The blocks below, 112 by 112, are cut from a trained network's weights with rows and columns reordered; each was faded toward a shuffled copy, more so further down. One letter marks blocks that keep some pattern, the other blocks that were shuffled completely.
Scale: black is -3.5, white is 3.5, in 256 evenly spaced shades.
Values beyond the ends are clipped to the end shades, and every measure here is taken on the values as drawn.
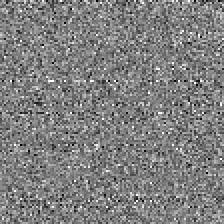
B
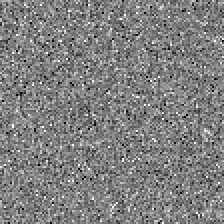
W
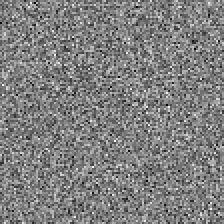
W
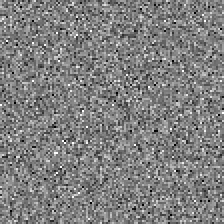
W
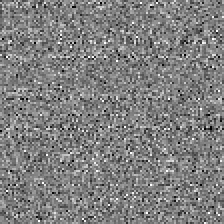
B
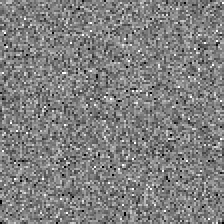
W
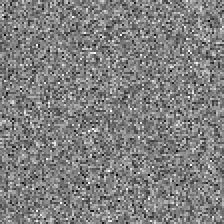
W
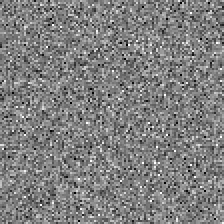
W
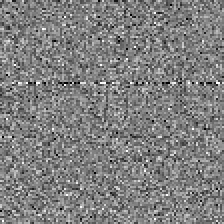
B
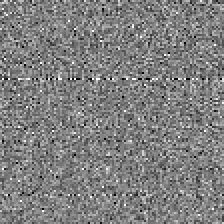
B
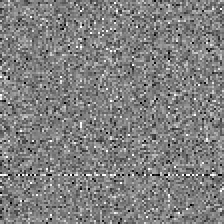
B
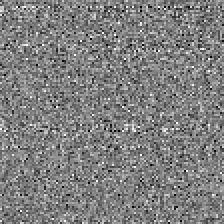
B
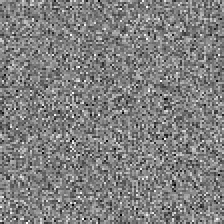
B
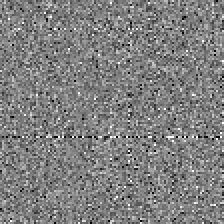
B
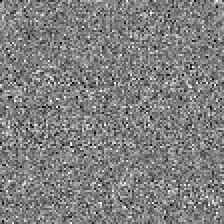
B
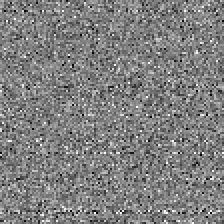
B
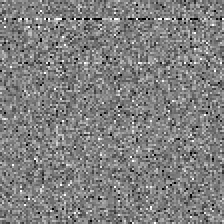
B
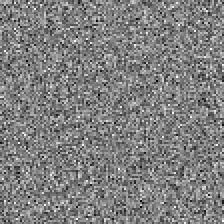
B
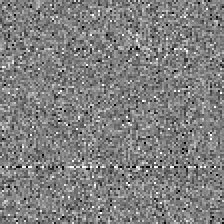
B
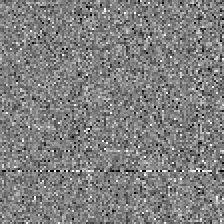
B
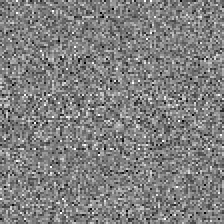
B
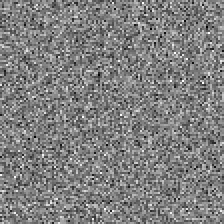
W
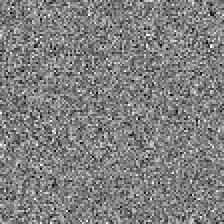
B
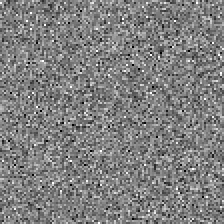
W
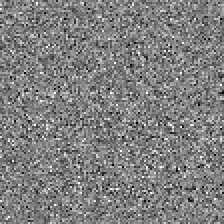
B
